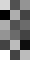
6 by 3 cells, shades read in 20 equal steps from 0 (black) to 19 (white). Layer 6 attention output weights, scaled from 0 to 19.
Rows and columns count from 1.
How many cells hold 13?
2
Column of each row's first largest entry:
1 2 1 1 2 1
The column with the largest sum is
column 1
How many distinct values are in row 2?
3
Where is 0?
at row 2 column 1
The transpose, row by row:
16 0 13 11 5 19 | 6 13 6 8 14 5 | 11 5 8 5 1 14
